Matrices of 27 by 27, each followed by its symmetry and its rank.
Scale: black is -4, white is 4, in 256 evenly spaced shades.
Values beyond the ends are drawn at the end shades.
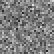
neither, full rank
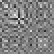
symmetric, rank three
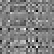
neither, rank three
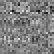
neither, rank five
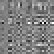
neither, rank three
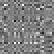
neither, rank three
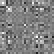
symmetric, rank three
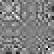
symmetric, rank three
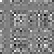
symmetric, rank three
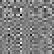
neither, rank three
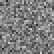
neither, full rank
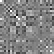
symmetric, rank five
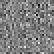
neither, rank five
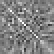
symmetric, rank five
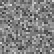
neither, full rank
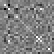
symmetric, rank five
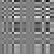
neither, rank one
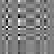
neither, rank one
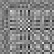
symmetric, rank three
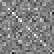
symmetric, rank five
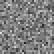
neither, full rank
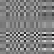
neither, rank one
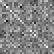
symmetric, rank five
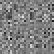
neither, rank five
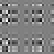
neither, rank one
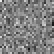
neither, rank five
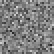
neither, full rank
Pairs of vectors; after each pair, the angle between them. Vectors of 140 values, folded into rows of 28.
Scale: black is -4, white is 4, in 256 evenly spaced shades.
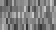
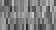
nearly parallel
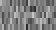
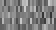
partly opposed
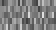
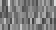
partly aligned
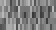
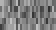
nearly parallel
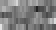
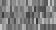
partly aligned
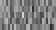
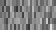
nearly opposite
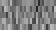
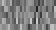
nearly parallel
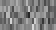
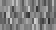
nearly parallel
